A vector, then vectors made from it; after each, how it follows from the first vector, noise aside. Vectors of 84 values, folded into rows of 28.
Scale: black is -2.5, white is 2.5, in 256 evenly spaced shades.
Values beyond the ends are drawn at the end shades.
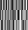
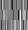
partly zeroed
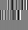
partly zeroed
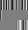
partly zeroed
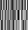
copied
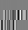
partly zeroed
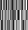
copied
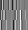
partly zeroed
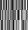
copied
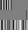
partly zeroed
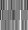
partly zeroed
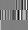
partly zeroed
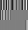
partly zeroed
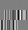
partly zeroed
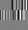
partly zeroed
